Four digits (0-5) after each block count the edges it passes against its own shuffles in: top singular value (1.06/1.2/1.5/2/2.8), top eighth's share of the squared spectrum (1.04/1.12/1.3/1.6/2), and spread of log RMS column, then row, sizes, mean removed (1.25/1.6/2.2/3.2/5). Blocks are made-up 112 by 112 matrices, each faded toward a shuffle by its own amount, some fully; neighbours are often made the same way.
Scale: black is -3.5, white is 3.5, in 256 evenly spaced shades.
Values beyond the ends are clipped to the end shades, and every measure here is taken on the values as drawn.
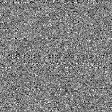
3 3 1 3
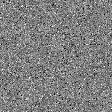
2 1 0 1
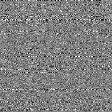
4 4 1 4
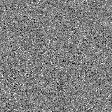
2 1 0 1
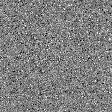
2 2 0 1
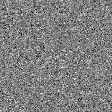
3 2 0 2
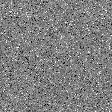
1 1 0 0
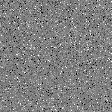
3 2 0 1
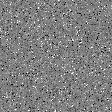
1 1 0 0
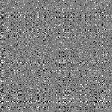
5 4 3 3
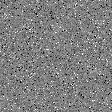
0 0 0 0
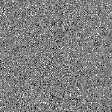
4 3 2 1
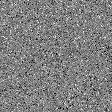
0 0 0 0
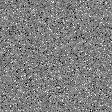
0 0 0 0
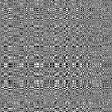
5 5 4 4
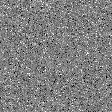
2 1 0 0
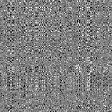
5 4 3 3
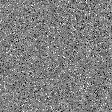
2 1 0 0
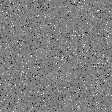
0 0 0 0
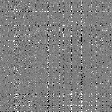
4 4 3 3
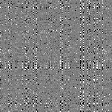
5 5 4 3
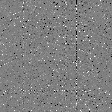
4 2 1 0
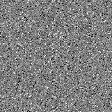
4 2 1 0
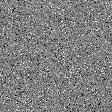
2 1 0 0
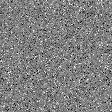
1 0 0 0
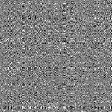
5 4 3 3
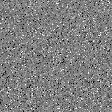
3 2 1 0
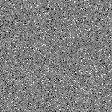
3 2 0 0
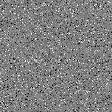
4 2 1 1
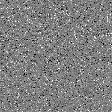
3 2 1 1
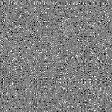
4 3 2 2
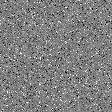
0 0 0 0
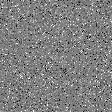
2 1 0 0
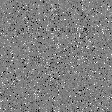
3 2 1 1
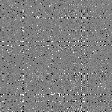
5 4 2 3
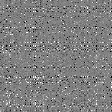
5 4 3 3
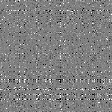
5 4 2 3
